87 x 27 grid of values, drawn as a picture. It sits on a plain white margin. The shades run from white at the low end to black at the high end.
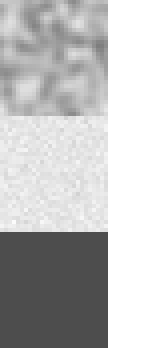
The table splits into 3 rows of 1 panel. Panel 1,1: low, blotchy. Panel 2,1: very low, fine-grained, faint in contrast. Panel 3,1: high, flat.
